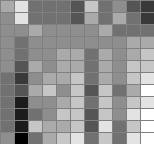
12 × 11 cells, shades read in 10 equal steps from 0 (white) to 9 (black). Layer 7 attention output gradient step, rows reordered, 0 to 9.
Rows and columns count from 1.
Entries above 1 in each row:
10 10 11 11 11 11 10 10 10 9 9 8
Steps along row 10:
up down down down same up down up down down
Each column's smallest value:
3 1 2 2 2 1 2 1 3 1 0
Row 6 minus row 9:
-1 -2 -1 0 0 1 0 1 0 0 1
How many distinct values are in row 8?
6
